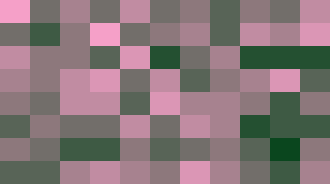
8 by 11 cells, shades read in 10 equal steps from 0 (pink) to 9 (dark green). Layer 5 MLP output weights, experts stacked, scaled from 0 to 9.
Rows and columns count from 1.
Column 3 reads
3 4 4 2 2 5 7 3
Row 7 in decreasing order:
9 7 7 6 6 5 5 4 4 4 4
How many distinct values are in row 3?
7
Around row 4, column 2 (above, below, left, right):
4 5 3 2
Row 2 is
5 7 4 0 5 4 3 6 2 3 1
